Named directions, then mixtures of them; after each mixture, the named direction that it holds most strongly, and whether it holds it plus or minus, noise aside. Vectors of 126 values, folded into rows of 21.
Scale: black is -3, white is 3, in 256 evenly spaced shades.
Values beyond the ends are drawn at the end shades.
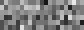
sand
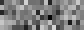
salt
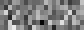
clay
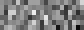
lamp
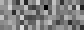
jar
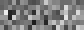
lamp, minus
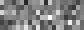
salt, minus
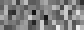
lamp, minus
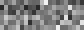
sand, minus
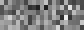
sand, minus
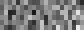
lamp, minus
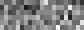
sand, minus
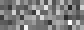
jar, minus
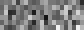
lamp, minus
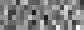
lamp, minus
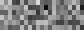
jar, plus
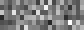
jar, minus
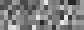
clay, plus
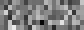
clay, plus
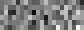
lamp, minus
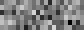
salt, plus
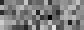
salt, plus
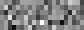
clay, minus
